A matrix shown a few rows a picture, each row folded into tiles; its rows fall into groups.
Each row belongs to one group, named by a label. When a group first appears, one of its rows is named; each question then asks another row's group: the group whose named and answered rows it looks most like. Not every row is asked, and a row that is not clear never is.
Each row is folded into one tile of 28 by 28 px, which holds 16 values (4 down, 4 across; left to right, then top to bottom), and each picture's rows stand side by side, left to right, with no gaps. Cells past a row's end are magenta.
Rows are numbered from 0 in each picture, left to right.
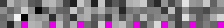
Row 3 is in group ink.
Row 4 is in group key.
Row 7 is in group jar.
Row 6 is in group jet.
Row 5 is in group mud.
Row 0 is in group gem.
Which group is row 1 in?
key
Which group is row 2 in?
mud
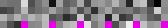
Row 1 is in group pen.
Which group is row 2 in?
mud
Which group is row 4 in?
mud
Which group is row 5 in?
mud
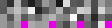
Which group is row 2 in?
gem
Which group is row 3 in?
ink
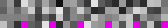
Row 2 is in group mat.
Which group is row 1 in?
ink
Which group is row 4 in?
gem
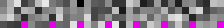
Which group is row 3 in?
mud
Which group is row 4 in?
jet
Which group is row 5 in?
pen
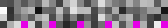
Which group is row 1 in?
jet
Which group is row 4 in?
jet
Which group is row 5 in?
mud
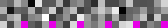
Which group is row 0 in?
jet
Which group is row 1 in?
gem
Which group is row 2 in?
mud
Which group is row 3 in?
pen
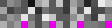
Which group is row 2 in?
mud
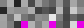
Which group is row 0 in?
jar
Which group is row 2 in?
ink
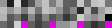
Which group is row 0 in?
ink
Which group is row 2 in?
mud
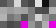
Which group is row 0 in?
mat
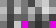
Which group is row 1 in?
mat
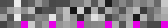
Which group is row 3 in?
pen
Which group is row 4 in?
gem
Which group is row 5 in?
jar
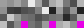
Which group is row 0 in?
jet
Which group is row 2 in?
mud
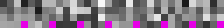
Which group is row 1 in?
key
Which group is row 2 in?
mat
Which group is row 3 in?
jet
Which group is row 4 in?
pen
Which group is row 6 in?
jar
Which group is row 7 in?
jar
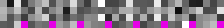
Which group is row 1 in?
pen
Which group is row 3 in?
pen
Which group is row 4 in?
pen
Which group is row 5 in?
pen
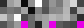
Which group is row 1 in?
jar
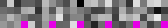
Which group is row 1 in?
jet
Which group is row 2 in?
ink
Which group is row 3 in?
jar
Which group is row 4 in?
jar
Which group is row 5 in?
jet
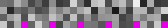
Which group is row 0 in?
jet
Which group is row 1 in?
key
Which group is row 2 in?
pen
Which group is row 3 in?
mat
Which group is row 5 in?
gem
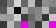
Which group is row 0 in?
pen
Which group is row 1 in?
mud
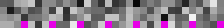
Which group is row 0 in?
key
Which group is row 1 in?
mud
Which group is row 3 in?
mud
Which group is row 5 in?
gem
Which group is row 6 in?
mud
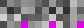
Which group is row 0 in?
key
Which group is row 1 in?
mud
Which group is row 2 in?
jet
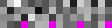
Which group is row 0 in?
mat
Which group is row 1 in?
key
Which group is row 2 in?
jar
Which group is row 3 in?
ink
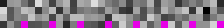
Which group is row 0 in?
mat
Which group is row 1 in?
mat
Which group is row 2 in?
jar
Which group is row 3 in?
mat
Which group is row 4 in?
key
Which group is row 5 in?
gem
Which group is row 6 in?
mud
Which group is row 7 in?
ink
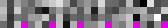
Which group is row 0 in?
ink
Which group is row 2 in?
mud
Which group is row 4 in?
pen
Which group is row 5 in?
gem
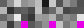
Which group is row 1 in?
jar
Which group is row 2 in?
jet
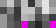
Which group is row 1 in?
mat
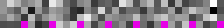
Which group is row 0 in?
mat
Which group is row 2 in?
mud
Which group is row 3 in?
mud
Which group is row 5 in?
jar
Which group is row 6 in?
gem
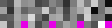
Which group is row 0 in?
jet
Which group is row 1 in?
mud
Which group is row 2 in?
key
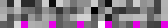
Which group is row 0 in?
ink
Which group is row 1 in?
pen
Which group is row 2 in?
jar
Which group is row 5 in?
jar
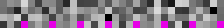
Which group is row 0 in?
key
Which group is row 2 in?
pen
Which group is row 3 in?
gem
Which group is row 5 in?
pen
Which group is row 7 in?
jet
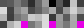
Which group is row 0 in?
ink
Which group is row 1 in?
pen
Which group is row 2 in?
pen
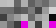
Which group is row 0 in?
jar
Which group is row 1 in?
gem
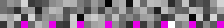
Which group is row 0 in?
key
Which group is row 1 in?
key
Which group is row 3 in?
pen
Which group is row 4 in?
jar
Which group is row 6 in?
gem
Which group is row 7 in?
key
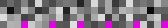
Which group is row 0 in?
key
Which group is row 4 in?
pen
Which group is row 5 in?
jet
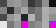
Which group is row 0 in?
gem
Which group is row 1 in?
pen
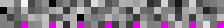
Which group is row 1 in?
pen
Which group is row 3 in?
mat
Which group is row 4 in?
mat
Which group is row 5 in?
mud
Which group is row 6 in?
key
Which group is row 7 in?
key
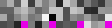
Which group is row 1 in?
gem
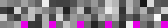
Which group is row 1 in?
ink
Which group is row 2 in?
key
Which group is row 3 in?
jar
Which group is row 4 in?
ink
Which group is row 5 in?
gem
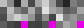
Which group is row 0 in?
jar
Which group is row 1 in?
mat
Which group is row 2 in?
key
